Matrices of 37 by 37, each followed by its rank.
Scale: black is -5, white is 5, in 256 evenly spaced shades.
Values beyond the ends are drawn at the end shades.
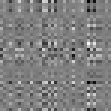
two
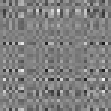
two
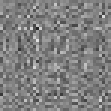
five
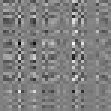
two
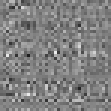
five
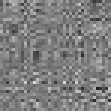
five
